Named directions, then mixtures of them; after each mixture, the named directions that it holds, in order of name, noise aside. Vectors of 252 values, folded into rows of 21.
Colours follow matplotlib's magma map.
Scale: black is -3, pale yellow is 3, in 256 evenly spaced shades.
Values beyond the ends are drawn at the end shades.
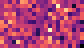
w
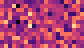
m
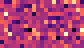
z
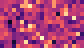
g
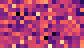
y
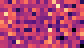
w, z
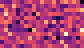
y, z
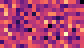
y, z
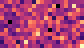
g, w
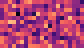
w, y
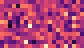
g, m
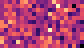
w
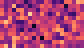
g, m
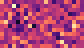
m, y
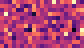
m, z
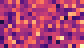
m, w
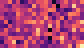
w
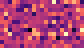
z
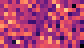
w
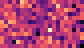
w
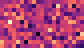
g, w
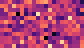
y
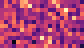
g, w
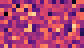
m, z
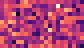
w, y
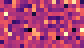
z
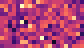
g, y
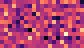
y, z
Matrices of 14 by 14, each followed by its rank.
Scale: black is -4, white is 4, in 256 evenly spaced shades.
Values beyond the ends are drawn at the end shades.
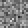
full rank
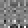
two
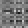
two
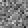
full rank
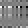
one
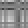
one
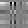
one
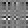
one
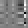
one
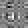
two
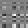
one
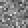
full rank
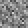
full rank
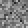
full rank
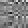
two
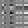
one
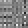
two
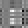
one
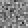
full rank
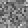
full rank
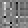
two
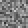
full rank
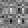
two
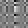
one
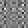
two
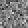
full rank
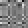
two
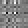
two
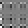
one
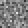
full rank
